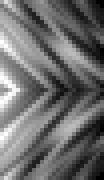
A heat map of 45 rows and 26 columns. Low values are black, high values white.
The top and bottom halves mirror each other. There is an overall slope up to the left. On average the colour sits 40% of the way up the scale.
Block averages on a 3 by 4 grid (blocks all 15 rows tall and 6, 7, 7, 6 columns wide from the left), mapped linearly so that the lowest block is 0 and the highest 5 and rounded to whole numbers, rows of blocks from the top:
5 2 2 0 / 5 3 1 2 / 5 2 2 0
